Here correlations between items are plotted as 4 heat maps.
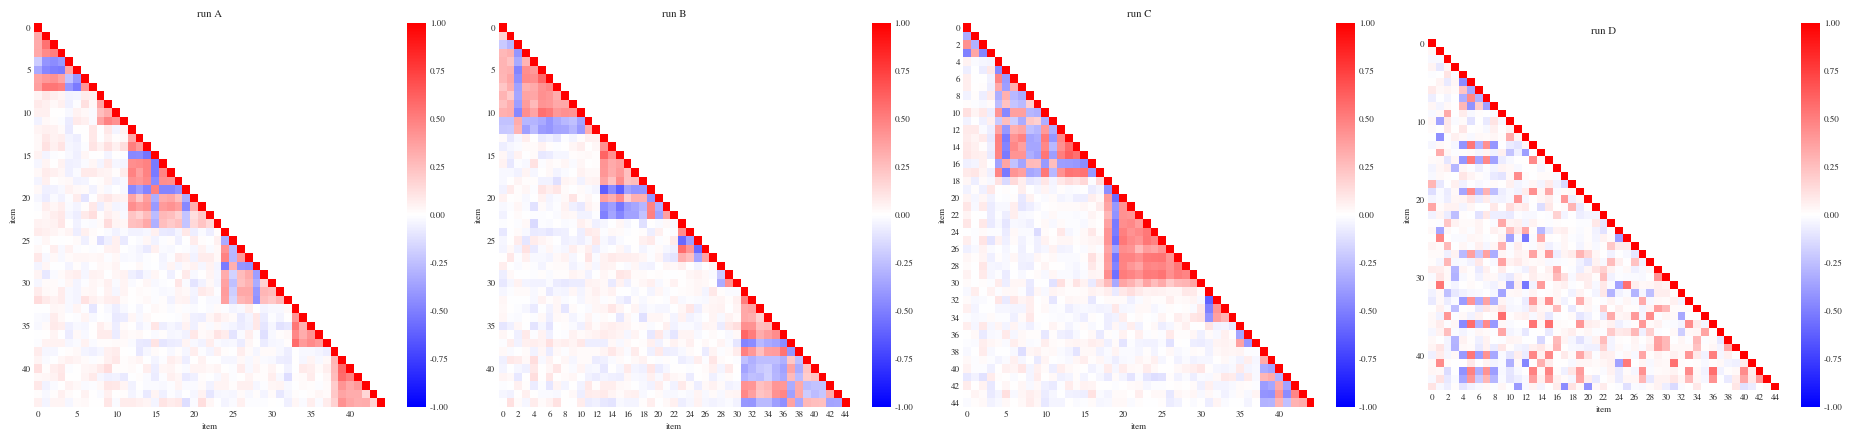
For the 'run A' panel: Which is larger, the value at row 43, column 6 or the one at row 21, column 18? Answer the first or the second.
the second
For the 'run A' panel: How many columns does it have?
45
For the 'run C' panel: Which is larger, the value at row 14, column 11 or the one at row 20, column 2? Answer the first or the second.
the second
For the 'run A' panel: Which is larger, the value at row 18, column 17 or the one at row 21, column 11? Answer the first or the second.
the first
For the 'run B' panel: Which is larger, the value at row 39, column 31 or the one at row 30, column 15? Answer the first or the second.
the second
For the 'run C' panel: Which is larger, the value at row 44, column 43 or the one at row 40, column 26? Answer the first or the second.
the first
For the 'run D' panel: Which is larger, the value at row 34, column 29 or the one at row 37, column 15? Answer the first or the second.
the first
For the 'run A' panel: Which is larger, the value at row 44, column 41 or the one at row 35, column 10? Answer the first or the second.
the first
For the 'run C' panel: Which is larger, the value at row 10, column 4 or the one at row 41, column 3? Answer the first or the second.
the first
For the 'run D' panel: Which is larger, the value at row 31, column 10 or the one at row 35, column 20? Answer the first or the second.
the second
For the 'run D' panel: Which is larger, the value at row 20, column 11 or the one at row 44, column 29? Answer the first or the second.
the first
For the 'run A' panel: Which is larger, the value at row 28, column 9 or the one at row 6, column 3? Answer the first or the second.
the second
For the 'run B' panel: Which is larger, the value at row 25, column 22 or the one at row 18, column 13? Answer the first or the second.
the second
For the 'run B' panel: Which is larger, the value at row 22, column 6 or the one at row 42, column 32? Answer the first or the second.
the second
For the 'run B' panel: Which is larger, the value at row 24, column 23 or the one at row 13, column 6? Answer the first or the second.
the first
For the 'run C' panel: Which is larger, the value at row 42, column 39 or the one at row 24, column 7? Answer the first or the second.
the second
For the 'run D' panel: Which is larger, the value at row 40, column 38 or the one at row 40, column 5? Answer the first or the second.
the second
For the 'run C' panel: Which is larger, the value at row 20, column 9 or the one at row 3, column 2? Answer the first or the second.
the first
